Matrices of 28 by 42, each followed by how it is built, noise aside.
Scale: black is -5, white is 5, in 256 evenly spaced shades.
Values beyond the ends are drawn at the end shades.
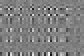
low rank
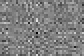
low rank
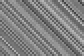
Toeplitz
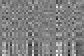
low rank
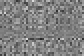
low rank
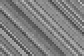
Toeplitz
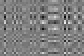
low rank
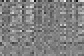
low rank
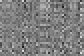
low rank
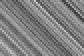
Toeplitz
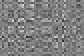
low rank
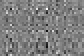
low rank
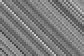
Toeplitz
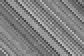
Toeplitz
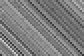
Toeplitz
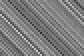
Toeplitz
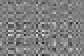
low rank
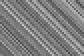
Toeplitz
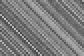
Toeplitz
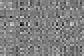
low rank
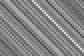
Toeplitz
